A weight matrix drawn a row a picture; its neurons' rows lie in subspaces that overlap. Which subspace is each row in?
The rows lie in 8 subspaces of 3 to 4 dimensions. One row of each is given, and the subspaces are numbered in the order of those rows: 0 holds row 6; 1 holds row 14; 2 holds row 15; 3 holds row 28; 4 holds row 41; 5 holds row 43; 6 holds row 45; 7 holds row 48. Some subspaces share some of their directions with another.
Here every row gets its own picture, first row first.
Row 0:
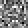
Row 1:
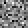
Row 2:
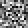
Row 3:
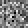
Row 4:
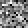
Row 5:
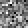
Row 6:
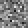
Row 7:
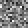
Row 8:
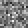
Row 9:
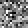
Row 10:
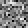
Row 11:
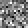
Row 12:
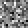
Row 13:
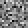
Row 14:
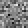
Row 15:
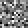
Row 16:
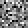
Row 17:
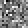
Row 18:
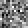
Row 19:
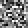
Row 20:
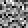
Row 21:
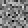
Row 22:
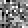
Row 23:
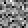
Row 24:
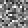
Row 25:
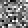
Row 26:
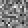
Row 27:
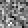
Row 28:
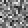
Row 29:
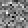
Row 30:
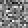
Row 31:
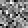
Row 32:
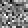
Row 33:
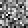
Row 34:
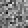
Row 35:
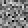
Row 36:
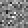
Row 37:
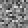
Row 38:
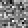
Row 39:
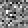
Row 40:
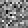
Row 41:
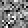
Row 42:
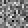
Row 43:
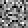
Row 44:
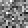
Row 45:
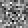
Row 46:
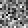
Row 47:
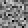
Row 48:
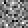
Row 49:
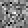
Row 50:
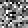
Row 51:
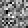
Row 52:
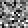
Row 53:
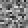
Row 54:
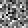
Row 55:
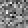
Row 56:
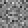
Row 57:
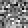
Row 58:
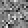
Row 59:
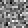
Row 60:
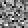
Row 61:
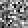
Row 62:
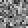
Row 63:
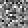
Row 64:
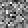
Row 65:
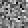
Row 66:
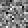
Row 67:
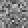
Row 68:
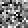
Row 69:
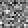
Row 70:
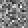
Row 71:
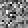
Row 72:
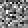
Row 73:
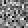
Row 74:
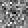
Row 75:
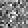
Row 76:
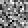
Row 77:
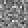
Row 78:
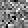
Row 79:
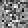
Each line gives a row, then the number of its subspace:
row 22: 0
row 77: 5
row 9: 5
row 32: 5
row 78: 4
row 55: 4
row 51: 4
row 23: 6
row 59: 7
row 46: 1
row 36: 2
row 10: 2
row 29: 7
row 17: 0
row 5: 4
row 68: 4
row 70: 1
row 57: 1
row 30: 2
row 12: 2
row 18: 0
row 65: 1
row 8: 5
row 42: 3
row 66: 7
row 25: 4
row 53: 6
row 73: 3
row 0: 5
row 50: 5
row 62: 3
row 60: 2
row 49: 6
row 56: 7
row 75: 3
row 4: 4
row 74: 6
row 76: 0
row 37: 6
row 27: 0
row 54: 1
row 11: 0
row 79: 7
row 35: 3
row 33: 1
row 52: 2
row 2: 6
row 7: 7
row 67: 1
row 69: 2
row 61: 0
